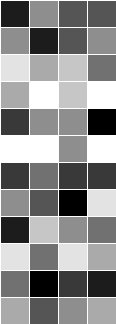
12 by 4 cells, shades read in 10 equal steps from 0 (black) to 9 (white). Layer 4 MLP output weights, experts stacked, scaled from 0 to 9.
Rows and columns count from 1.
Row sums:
12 14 25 31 12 32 10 16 17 26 7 20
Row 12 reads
6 3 5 6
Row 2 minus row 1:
4 -4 0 2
